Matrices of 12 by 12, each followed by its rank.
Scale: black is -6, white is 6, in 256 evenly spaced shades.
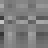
one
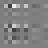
one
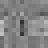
two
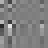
one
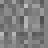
two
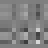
one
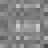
two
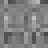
two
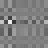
one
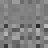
two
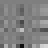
one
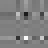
one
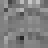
two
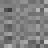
two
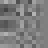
two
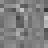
two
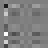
one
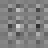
one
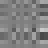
one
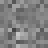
two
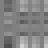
one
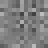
two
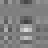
one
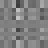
one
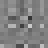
two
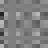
one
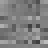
two
